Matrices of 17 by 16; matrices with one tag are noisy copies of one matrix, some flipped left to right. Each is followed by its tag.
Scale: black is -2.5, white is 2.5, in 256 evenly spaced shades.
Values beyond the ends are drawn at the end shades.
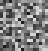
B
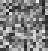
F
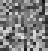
F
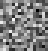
B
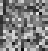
F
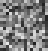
F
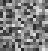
B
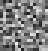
B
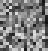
F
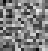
B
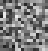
B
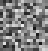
B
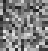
F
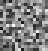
B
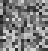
F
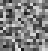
B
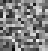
B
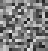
B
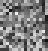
F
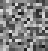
B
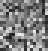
F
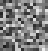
B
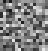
B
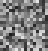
F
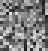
F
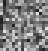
F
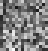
F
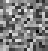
B
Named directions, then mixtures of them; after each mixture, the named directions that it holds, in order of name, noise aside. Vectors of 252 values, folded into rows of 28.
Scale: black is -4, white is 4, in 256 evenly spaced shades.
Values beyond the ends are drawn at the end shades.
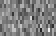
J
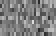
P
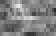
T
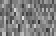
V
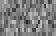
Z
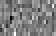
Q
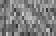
T, V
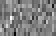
Q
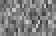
Z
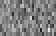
J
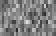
Z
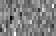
J, Q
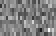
J, P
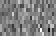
J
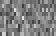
V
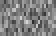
Z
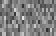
V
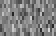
J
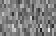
J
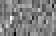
Q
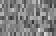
P
